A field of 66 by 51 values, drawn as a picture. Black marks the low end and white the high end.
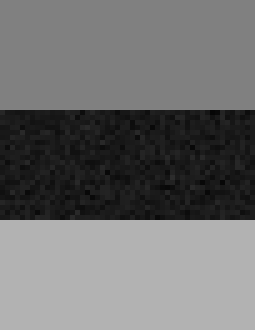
It is made of 3 by 1 panels. Panel 1,1: middling, flat. Panel 2,1: very low, fine-grained, faint in contrast. Panel 3,1: high, flat.
